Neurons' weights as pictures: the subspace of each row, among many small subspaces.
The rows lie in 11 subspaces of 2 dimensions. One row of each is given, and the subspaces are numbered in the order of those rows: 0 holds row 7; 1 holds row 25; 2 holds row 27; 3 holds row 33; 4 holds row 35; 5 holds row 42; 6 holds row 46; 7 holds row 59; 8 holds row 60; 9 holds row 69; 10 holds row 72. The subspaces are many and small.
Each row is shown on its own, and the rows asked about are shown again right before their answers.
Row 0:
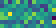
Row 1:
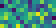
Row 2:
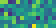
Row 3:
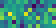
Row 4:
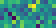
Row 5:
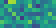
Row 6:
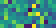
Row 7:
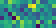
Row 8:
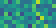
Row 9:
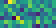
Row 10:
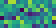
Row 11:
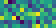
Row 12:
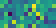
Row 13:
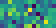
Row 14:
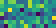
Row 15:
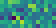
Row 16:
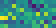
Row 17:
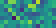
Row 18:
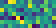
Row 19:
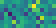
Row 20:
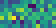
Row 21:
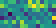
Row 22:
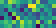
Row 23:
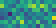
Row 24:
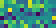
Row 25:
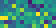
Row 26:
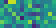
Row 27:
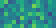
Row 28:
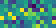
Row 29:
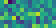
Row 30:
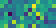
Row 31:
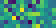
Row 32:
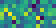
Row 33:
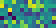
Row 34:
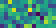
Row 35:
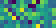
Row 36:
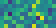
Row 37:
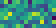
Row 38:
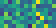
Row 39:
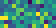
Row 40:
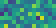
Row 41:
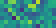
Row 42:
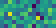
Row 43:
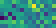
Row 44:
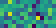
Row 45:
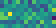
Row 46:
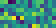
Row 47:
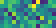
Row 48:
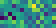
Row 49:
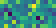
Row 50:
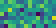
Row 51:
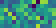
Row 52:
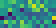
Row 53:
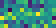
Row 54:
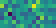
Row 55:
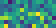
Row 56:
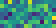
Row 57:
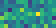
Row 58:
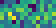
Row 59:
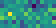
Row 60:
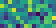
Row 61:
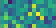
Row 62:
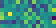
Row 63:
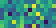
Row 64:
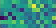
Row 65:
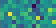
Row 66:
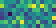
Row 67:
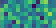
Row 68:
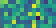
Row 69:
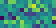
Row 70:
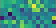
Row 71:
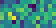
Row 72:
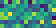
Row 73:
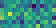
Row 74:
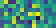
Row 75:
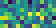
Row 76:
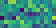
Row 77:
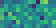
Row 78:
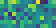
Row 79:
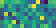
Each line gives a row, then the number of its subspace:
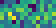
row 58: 6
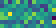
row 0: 10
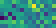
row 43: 1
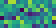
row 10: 9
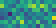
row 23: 8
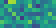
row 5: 2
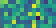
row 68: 4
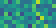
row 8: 1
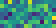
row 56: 10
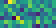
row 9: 0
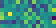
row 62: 10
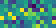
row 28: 9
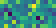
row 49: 0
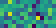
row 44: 5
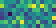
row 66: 8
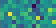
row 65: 5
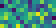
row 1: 8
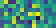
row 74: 4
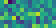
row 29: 0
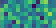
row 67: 2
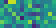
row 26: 2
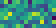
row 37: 10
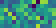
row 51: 4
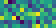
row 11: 0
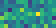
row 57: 3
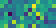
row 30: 7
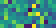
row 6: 10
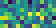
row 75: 7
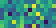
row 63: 8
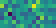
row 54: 3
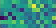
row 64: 1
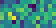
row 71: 6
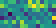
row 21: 7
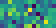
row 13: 8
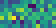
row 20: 6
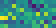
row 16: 1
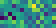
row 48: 1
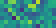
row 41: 4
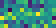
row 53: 3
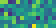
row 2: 6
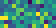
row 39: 1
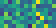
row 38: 1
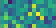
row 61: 7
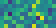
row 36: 5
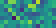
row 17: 4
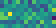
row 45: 10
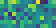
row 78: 2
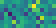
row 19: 9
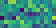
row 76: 9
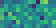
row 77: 2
